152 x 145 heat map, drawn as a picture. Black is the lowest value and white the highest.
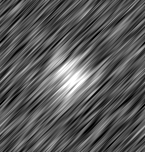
Streaks slant up to the right. The values are skewed, with a long tail toward high values. A single bump stands in the centre. The centre is the ninth with the highest average. No row or column stands out. There is no overall slope.
